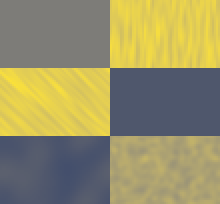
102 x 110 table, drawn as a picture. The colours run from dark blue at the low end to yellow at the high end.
It is made of 3 by 2 panels. Panel 1,1: middling, flat. Panel 1,2: very high, streaked downward, faint in contrast. Panel 2,1: very high, slanting down to the right, faint in contrast. Panel 2,2: low, flat. Panel 3,1: low, smooth, faint in contrast. Panel 3,2: high, blotchy, faint in contrast.
